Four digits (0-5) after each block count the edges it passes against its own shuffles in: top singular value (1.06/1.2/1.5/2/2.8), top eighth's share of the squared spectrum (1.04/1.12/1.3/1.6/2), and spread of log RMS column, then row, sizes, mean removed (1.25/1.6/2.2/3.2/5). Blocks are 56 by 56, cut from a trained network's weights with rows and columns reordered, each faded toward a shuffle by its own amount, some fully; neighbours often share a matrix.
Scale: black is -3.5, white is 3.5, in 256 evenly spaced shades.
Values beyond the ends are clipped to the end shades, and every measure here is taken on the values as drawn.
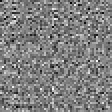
3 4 2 2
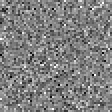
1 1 0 0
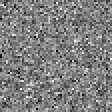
0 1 0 0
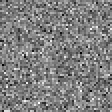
0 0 0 0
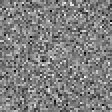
1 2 0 0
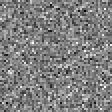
0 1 0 0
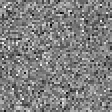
0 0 0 0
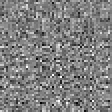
4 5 3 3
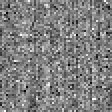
3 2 0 1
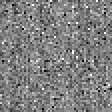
2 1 0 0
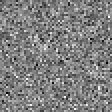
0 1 0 0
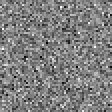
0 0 0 0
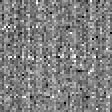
3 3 0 2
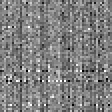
4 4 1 2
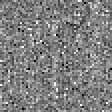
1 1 0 0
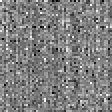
3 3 0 2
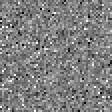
0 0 0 0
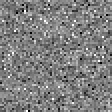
0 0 0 0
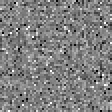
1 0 0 0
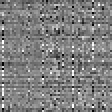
4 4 4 0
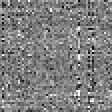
3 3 3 0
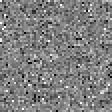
1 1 1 0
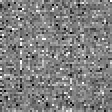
3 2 2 0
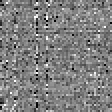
3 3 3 0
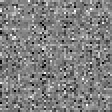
2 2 3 0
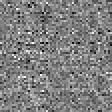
3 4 2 2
